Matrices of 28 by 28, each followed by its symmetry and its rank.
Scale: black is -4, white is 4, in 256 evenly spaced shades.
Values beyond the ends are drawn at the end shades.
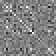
symmetric, rank five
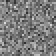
neither, full rank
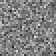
neither, full rank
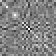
symmetric, rank five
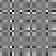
symmetric, rank one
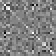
symmetric, rank five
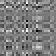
neither, rank two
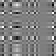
neither, rank one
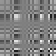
symmetric, rank one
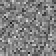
neither, full rank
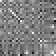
symmetric, rank five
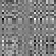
neither, rank two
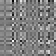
neither, rank two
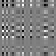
neither, rank one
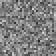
neither, full rank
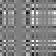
neither, rank one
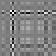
symmetric, rank one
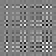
symmetric, rank one
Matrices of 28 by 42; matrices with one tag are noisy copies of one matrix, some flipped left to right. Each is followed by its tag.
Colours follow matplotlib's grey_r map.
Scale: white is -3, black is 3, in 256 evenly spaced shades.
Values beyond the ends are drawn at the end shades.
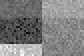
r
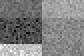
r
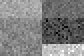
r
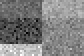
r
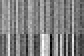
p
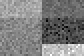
r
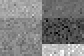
r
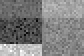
r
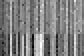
p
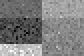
r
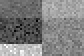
r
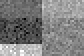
r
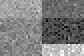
r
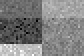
r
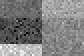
r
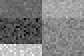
r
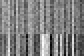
p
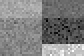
r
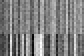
p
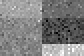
r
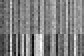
p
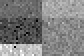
r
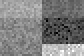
r
